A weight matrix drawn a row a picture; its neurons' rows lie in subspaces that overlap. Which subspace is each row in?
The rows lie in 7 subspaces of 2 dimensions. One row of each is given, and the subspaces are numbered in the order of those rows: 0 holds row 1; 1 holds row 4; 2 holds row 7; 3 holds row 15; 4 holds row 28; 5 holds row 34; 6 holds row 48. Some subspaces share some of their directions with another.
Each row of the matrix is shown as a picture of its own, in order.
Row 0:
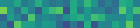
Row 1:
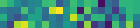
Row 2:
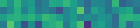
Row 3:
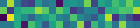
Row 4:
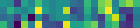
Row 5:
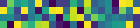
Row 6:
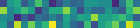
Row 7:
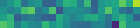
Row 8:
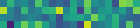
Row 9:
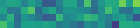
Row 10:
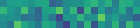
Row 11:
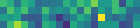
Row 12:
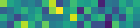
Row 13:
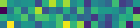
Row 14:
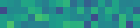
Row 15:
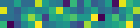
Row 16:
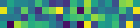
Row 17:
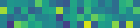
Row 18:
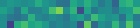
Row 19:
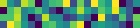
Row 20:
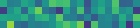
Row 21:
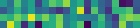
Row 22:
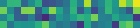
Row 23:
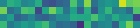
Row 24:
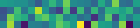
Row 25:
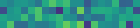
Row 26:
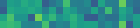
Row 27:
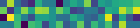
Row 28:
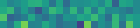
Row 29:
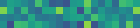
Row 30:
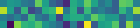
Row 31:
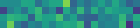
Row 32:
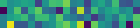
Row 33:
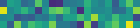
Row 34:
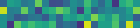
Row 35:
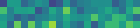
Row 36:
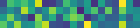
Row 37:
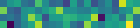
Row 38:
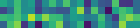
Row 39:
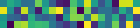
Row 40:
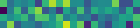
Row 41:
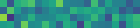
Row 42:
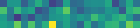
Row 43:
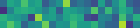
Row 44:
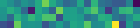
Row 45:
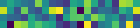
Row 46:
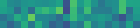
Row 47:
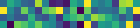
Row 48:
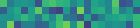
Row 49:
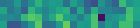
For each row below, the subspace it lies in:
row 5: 6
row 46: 5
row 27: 4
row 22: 2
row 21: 1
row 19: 3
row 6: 5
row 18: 0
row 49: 3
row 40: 0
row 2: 1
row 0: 1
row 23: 2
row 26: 6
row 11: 3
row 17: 2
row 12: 0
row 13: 0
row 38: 1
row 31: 6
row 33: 5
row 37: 3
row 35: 5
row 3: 4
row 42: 5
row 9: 2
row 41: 4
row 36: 6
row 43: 6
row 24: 4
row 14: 6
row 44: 2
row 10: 3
